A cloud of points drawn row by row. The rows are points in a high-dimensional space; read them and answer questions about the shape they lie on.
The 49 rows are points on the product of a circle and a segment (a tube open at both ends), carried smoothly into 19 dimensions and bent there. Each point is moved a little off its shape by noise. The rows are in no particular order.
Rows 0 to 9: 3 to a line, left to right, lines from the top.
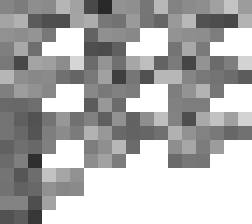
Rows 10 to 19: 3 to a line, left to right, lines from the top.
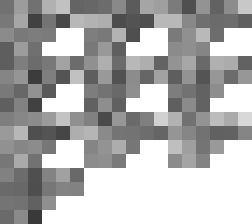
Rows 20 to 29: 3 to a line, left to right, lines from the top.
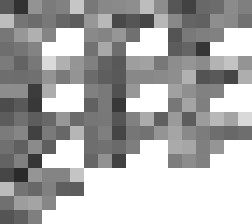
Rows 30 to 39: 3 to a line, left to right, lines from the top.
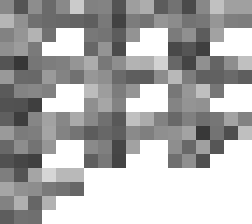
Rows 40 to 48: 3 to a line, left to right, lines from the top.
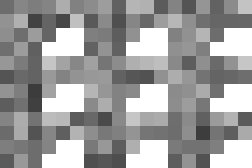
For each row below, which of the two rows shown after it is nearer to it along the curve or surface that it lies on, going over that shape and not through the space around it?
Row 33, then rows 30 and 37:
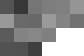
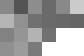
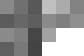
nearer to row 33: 37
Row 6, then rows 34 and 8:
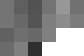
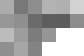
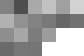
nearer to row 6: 8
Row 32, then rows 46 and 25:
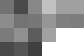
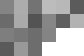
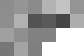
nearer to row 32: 46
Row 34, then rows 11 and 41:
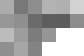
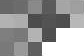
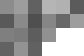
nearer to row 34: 11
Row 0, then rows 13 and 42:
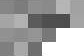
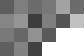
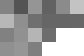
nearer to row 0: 42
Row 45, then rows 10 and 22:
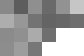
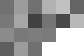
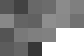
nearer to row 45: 10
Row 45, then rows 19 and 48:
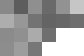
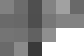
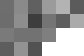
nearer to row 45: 48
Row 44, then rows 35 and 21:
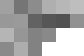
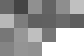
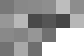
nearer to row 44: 21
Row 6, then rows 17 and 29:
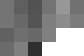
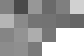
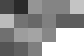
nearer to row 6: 29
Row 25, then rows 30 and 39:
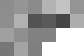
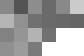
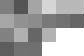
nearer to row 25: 30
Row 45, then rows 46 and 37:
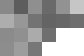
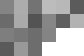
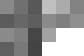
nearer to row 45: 46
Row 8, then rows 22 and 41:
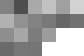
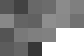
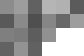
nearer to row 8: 22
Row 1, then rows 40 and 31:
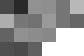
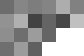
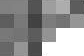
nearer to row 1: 31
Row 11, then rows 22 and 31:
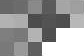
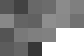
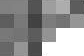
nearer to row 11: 31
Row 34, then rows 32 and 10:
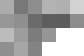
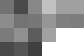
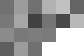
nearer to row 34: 10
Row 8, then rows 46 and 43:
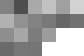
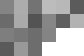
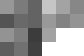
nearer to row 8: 43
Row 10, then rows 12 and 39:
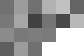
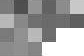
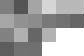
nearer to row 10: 12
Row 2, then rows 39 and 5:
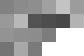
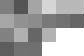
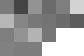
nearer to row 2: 5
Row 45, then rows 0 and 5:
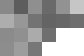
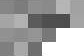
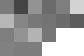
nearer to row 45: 5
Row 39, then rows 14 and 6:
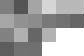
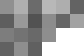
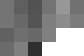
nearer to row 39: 6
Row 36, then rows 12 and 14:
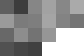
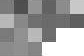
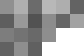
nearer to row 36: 12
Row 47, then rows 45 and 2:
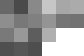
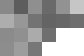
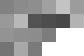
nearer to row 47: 45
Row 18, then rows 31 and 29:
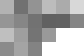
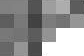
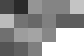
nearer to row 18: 29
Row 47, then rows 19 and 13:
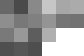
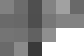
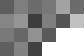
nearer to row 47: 19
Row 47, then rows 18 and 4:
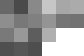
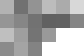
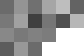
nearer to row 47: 18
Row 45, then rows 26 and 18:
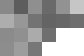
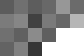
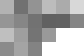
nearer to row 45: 18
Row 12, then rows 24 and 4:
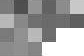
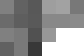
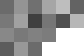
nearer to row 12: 4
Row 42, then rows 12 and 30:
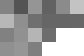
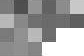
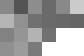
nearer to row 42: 12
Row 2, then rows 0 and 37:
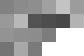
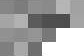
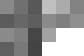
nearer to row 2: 0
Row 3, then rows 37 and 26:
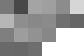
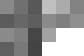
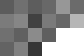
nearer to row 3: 37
